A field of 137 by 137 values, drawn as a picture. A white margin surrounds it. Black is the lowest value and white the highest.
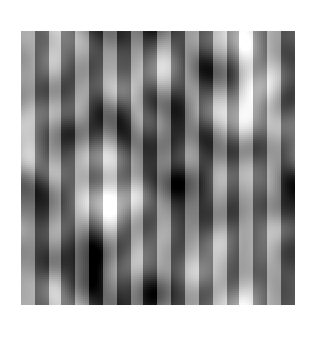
Slope: none. Stripes: upright, repeating 10 times. Lone odd cells: none.
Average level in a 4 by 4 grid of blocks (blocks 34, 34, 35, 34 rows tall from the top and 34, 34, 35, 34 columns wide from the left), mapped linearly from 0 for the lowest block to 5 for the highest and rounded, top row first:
4235 | 4124 | 3512 | 2043
